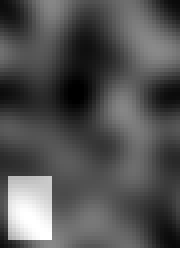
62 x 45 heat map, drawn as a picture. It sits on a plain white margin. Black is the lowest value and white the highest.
The bottom middle is the smoothest part. Overall the values sit about 30% of the way up the scale. An odd patch, higher than its surroundings, sits in the bottom left. Most values sit low, with a long tail of high ones. The ninth with the highest average is the bottom left. Values change most from cell to cell in the bottom left.
